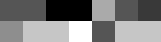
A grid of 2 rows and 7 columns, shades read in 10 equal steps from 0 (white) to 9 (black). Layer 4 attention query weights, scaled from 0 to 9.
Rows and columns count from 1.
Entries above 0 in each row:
7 6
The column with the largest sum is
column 3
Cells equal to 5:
0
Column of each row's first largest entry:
3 5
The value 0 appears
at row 2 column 4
